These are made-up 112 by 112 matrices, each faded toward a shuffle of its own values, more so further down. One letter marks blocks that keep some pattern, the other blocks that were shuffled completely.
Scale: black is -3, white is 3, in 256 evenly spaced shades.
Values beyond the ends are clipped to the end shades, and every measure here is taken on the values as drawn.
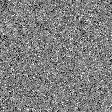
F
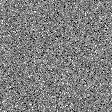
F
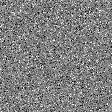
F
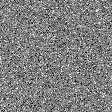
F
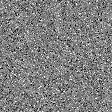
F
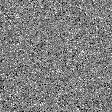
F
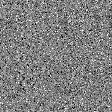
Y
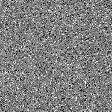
Y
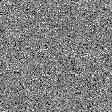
Y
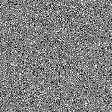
Y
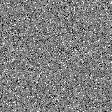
Y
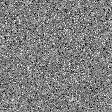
F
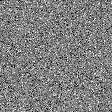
F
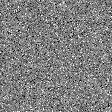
F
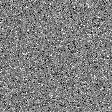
F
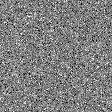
F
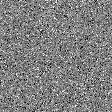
F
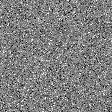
F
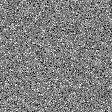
F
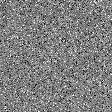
F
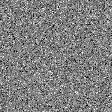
Y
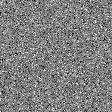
F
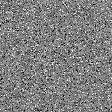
Y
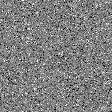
Y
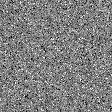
F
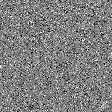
Y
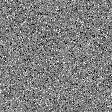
F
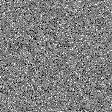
Y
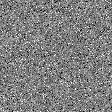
Y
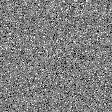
F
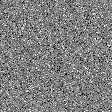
F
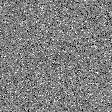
F
